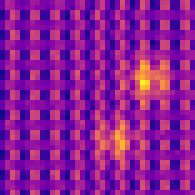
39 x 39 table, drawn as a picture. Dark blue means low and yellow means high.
Stripes: upright, repeating 9 times. Ninth with the highest average: middle right. Bumps: two. Average level on the scale: 30%.
